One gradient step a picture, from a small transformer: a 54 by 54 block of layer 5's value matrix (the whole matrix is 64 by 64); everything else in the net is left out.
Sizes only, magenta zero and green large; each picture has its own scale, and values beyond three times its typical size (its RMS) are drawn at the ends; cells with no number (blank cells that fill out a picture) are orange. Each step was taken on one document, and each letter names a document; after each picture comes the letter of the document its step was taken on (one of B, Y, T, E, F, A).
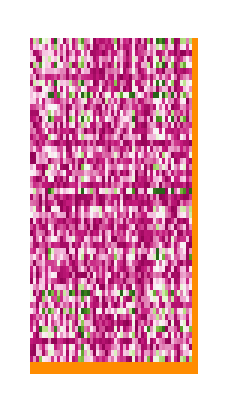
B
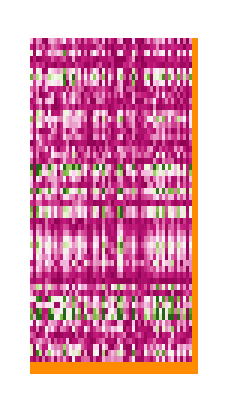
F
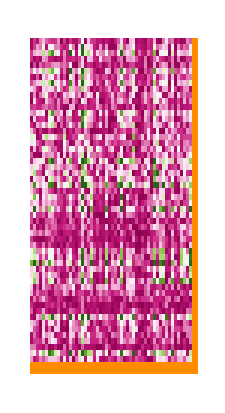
B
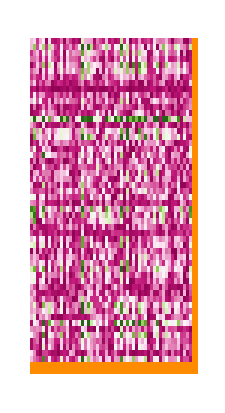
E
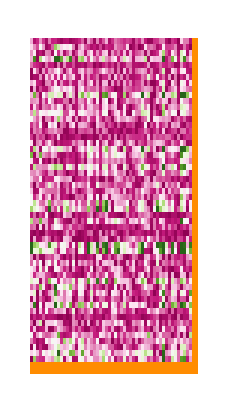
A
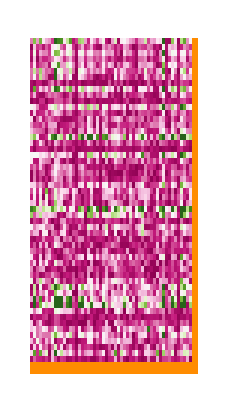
A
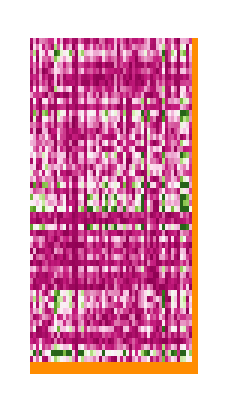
A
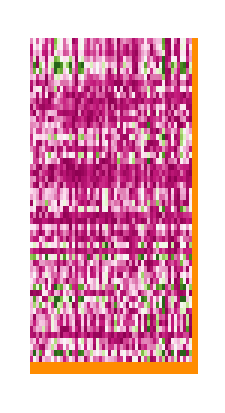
A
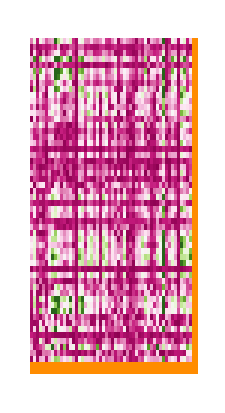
A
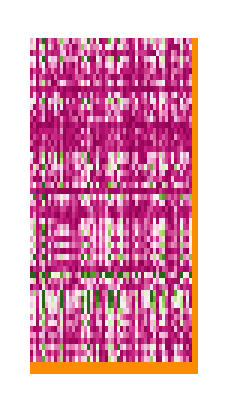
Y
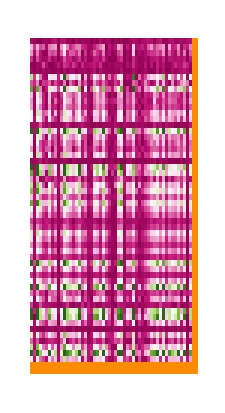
F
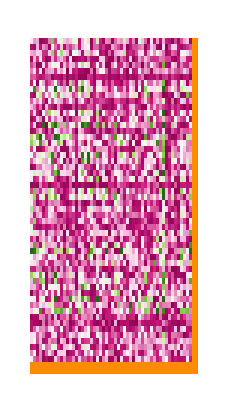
B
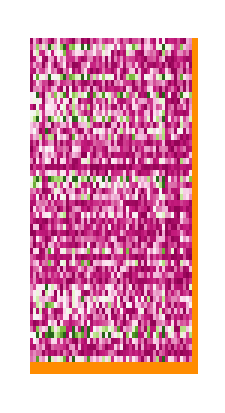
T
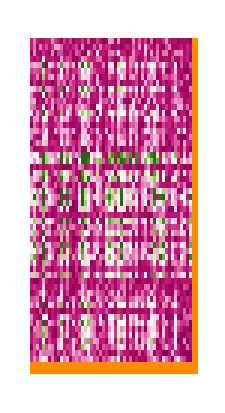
Y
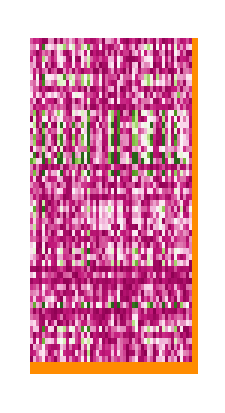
Y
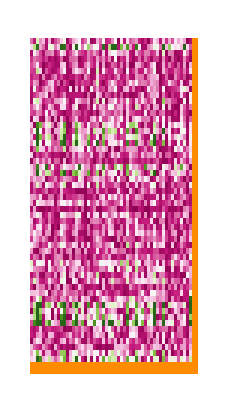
T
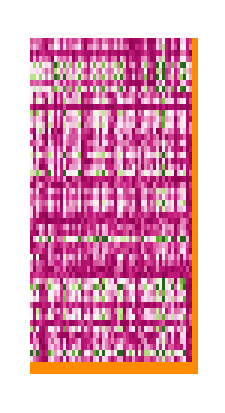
F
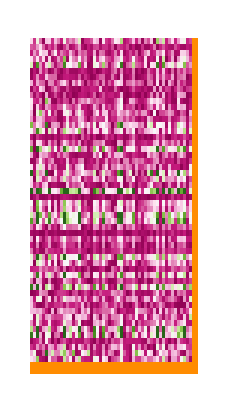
F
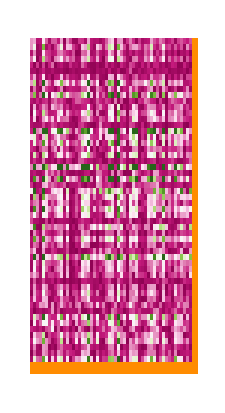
Y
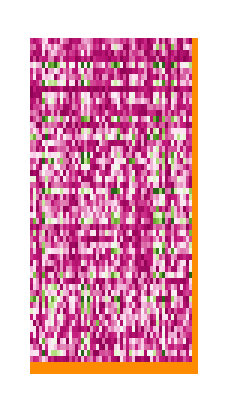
B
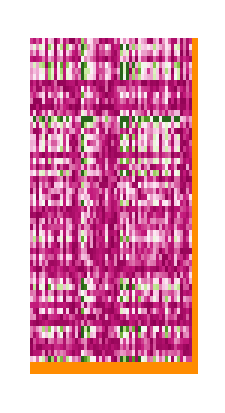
E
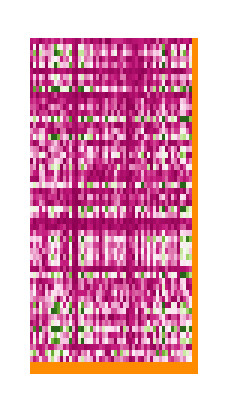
A
